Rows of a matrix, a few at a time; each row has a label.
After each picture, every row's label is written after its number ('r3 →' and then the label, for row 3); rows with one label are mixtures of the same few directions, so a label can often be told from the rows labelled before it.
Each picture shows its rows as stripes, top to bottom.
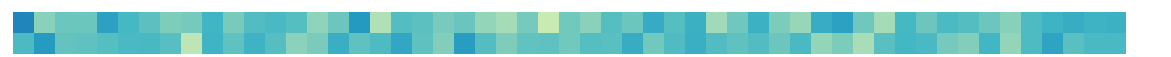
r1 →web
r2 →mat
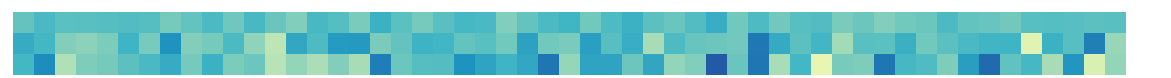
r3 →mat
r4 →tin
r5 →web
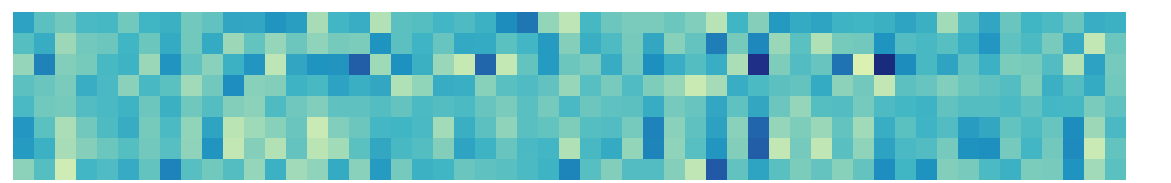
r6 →mat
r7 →web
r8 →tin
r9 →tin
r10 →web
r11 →web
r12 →web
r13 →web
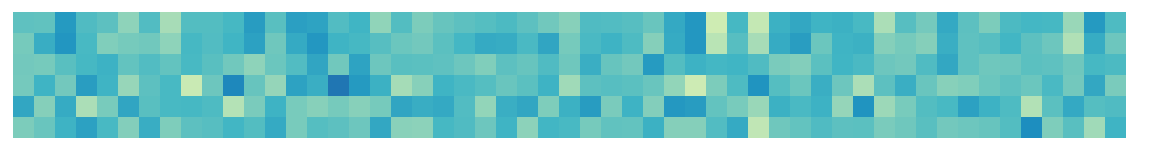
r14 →web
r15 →web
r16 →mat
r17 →tin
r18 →tin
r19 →tin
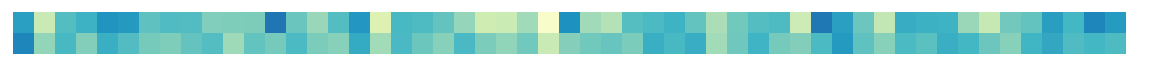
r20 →web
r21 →web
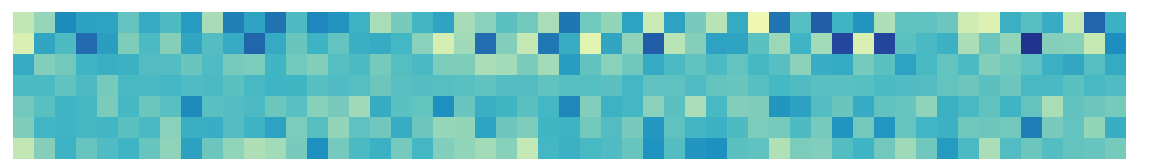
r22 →web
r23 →tin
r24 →web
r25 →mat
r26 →mat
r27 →tin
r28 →mat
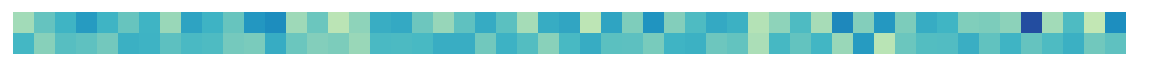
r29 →tin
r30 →tin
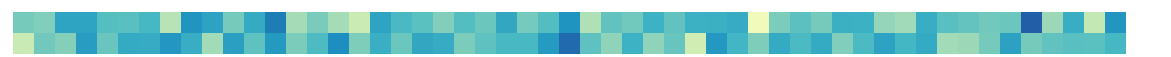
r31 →tin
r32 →web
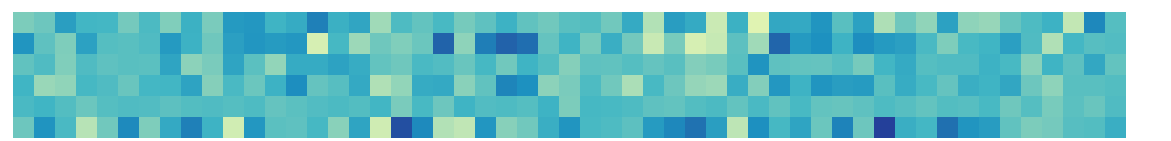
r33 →web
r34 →mat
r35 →tin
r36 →mat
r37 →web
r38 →tin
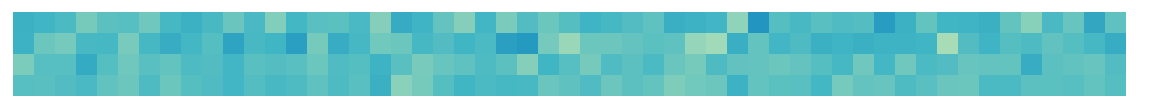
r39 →tin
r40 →mat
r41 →tin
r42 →tin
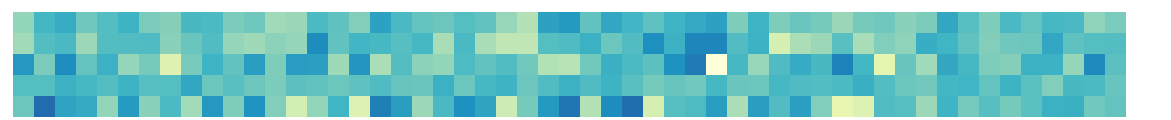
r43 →mat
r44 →mat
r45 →web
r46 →mat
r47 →mat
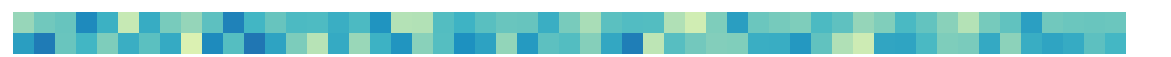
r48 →tin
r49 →mat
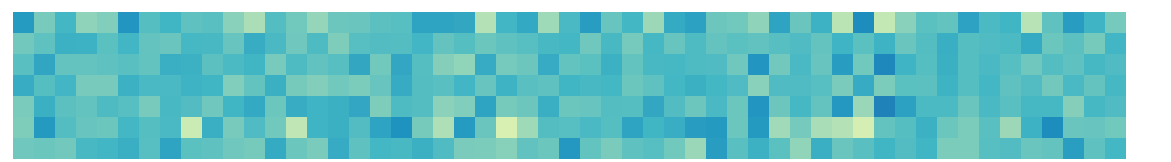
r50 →tin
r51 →tin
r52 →tin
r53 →tin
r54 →tin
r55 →mat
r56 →web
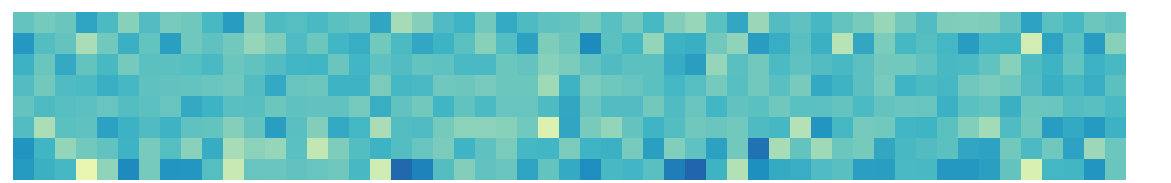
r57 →tin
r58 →tin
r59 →web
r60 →web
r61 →mat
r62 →web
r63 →web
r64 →tin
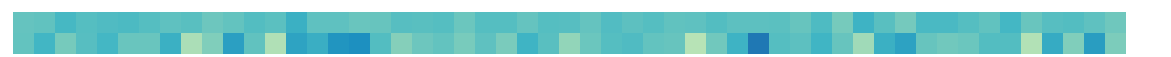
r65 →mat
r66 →tin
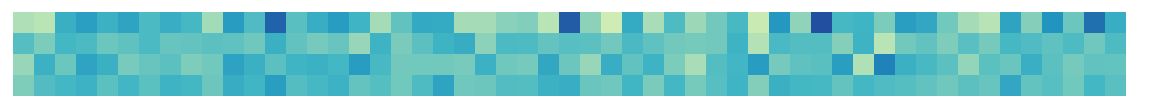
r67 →web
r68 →tin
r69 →tin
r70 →web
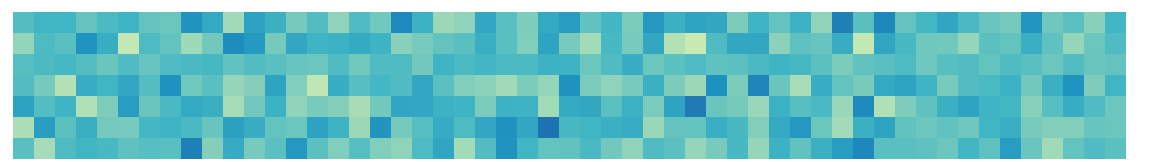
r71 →tin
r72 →tin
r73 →mat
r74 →web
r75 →tin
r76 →web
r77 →mat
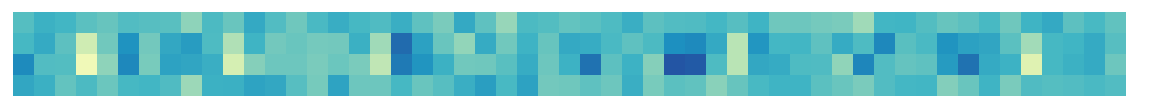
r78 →mat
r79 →tin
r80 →tin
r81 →mat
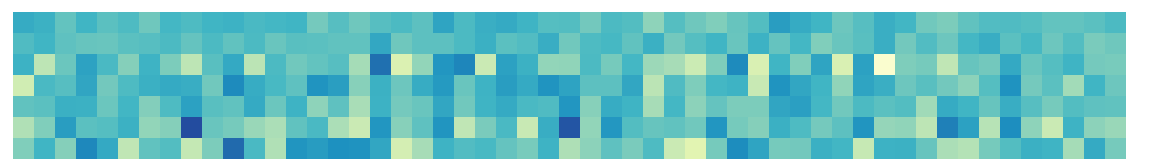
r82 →mat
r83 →web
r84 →tin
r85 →web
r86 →mat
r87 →mat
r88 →tin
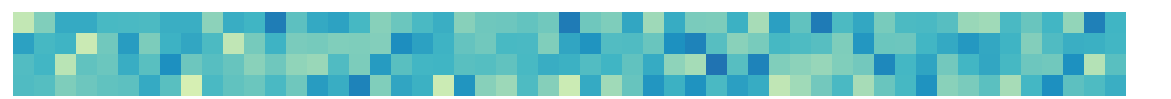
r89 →web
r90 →tin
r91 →web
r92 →mat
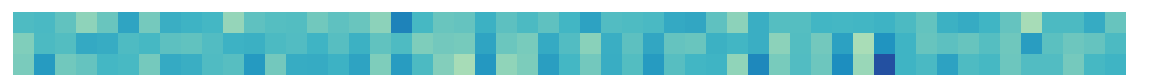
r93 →tin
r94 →tin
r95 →tin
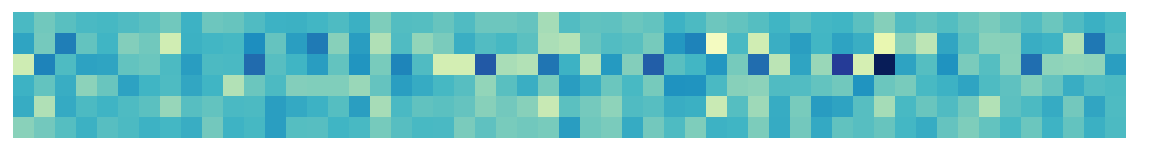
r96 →web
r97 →web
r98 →tin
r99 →tin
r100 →web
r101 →web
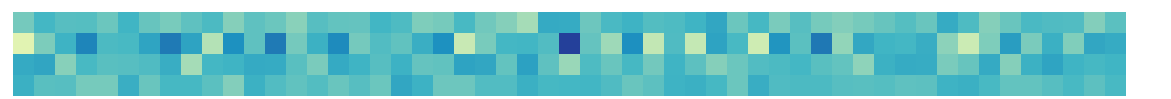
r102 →mat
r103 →web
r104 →mat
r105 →tin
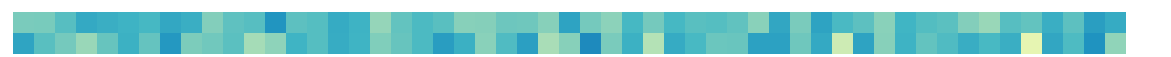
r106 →web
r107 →tin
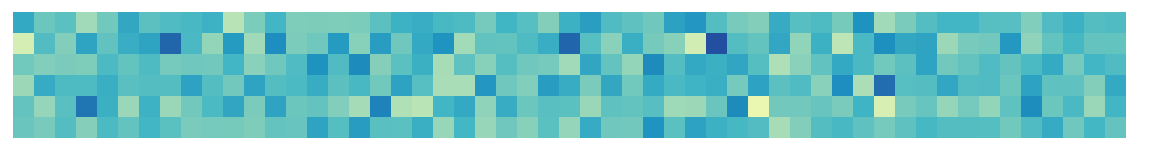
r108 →tin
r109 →web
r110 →mat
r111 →tin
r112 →tin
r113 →mat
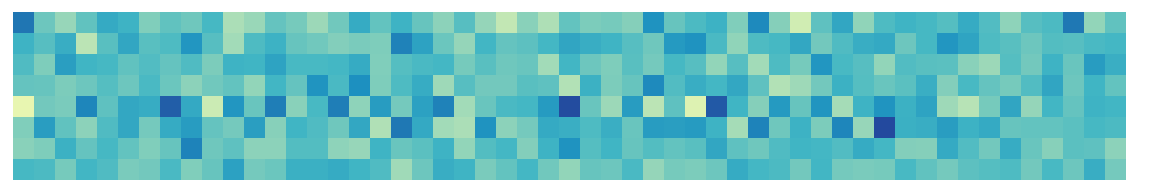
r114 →web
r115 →tin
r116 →web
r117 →mat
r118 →web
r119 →tin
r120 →mat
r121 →tin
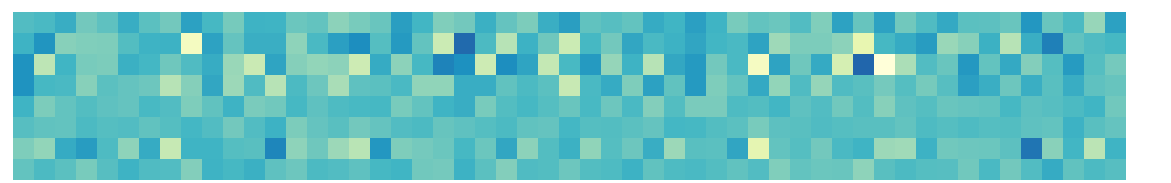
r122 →tin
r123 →mat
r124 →tin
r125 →web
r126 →tin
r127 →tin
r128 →tin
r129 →mat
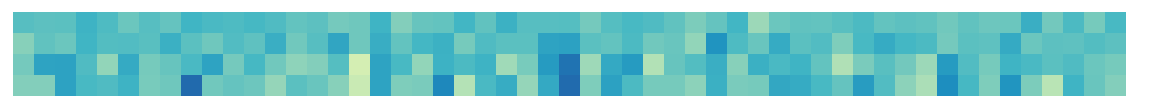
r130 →tin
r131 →web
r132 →mat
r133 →mat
